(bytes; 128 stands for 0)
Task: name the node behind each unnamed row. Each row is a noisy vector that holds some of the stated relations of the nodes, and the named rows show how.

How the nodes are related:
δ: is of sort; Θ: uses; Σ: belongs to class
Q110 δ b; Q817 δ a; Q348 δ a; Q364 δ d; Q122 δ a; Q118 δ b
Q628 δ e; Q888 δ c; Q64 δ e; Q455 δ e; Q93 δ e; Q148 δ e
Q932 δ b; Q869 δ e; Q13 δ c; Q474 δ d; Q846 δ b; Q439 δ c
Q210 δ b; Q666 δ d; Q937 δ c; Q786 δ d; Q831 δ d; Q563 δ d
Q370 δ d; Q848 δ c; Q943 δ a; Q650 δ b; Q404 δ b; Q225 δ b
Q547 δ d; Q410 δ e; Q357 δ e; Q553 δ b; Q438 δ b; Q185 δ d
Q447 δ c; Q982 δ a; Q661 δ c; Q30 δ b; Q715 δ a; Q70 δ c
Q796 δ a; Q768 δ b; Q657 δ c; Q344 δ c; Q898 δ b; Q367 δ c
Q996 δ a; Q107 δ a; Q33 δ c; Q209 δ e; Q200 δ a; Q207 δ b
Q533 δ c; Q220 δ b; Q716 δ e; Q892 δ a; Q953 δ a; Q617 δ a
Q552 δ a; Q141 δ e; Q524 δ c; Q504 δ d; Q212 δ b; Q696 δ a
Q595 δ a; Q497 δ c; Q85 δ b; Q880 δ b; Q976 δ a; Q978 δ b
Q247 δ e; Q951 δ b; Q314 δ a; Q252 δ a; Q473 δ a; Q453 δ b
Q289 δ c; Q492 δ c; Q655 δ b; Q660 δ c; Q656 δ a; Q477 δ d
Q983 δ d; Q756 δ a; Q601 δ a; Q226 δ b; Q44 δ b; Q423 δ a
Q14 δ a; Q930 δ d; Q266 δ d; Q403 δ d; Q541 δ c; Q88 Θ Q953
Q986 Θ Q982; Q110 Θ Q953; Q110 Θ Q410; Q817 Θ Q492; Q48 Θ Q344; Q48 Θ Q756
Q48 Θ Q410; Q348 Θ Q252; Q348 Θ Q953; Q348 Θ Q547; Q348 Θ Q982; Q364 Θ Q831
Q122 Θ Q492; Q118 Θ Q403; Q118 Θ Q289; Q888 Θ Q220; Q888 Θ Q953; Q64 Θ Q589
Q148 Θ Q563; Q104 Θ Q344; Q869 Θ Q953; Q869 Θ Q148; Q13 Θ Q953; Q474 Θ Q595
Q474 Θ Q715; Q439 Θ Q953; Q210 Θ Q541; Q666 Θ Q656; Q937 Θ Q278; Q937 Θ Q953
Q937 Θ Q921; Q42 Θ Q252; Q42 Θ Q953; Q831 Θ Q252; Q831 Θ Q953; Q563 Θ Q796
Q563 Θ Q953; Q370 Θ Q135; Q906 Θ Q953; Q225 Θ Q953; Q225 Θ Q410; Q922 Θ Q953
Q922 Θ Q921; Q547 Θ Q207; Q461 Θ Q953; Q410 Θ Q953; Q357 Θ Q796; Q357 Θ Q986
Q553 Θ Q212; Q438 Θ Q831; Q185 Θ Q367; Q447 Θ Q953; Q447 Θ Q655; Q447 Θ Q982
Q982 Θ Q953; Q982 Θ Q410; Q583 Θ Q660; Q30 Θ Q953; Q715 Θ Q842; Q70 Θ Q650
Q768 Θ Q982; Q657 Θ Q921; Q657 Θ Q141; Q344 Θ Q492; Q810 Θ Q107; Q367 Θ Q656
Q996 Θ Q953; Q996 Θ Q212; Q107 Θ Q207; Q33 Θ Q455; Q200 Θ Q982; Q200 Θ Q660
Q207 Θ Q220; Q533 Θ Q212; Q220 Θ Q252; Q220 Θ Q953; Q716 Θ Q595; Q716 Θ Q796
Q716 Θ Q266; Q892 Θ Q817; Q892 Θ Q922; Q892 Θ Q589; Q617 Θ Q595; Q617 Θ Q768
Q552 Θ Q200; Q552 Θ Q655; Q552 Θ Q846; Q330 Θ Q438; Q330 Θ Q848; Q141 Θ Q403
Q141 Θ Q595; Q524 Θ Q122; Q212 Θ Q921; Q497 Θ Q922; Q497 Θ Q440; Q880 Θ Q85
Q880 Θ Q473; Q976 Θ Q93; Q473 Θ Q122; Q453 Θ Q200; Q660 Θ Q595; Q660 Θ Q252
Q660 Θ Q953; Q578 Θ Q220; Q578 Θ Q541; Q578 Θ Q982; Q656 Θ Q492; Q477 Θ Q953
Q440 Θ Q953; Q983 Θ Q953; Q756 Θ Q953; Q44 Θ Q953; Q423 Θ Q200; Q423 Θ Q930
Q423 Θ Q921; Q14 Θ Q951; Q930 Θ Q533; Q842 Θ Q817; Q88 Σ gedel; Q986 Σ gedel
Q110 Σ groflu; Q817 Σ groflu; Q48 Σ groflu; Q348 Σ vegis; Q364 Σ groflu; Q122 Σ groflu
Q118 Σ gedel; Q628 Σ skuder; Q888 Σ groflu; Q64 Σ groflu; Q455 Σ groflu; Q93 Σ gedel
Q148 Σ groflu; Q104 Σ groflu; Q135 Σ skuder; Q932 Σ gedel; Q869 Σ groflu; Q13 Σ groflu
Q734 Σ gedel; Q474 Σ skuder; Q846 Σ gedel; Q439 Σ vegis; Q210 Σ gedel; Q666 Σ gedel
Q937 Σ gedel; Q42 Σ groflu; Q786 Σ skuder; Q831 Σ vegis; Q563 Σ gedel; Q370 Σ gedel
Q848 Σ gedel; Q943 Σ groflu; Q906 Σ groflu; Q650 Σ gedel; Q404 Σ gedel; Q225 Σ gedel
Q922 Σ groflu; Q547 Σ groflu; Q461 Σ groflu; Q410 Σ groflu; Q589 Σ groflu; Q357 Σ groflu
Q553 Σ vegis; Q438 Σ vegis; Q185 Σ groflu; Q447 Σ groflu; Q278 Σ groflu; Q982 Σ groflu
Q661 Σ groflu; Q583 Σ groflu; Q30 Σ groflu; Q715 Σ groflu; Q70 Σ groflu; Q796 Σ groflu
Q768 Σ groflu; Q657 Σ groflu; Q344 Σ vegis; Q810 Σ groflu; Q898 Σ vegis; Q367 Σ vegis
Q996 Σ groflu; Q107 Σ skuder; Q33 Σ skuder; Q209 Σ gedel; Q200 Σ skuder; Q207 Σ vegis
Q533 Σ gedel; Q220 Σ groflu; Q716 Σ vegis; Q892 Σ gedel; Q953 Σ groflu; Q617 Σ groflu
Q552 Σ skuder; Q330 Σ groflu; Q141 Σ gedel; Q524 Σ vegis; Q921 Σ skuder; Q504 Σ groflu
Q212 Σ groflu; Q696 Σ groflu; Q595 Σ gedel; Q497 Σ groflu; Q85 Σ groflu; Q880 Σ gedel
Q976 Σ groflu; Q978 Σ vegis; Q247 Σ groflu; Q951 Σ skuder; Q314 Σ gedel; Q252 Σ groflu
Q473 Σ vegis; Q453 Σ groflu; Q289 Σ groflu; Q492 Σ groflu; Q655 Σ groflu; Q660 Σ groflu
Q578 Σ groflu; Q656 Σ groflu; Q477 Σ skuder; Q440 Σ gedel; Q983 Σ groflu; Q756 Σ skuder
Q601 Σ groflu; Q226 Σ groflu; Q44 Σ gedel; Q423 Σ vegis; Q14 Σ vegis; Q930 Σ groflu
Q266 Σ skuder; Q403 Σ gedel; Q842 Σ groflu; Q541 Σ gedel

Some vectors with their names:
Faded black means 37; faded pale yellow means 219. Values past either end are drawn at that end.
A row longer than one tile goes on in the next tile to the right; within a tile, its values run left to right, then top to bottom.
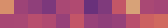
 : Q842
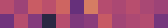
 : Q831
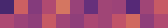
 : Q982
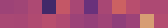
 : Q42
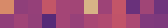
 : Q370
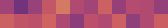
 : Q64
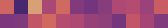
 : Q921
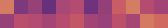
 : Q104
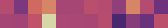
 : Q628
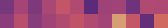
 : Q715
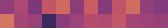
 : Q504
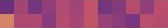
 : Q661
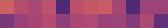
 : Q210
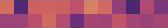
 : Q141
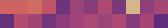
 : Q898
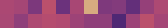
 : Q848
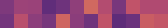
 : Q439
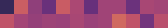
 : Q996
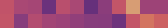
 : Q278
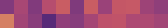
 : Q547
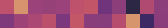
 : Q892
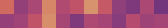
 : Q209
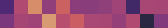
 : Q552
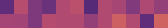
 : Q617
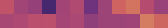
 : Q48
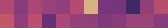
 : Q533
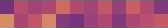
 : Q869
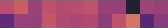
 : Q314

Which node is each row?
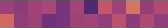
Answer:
Q212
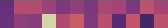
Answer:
Q756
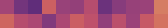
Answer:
Q492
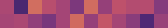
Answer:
Q474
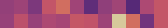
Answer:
Q817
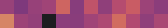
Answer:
Q930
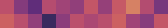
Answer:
Q185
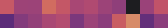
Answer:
Q595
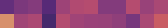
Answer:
Q657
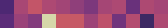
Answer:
Q107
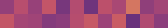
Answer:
Q226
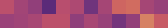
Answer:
Q810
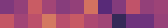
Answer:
Q33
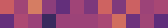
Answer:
Q553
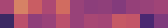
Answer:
Q14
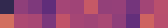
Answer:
Q447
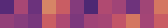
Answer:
Q953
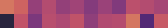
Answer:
Q473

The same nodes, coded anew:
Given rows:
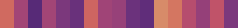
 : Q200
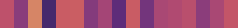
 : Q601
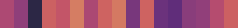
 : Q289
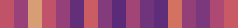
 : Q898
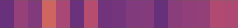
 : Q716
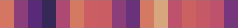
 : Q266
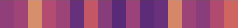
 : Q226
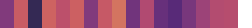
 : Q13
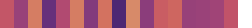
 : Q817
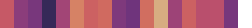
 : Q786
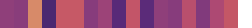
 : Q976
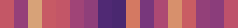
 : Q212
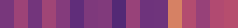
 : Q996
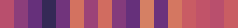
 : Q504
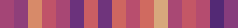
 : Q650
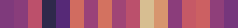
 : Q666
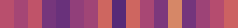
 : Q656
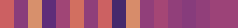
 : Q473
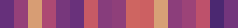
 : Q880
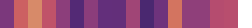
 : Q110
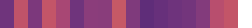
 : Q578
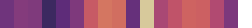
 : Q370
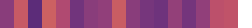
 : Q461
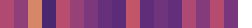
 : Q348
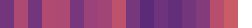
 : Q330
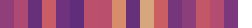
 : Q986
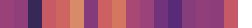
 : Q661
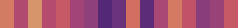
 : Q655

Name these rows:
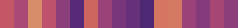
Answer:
Q951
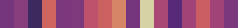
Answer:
Q533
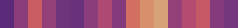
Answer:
Q892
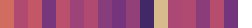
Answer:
Q756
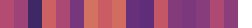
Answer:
Q135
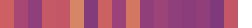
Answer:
Q589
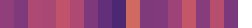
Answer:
Q423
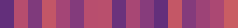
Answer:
Q64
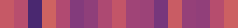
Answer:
Q278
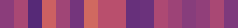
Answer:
Q628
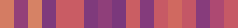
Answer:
Q796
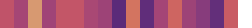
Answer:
Q85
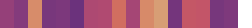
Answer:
Q314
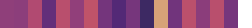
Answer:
Q552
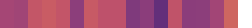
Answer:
Q455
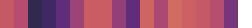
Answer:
Q477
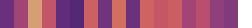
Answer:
Q210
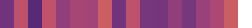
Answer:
Q104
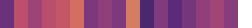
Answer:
Q48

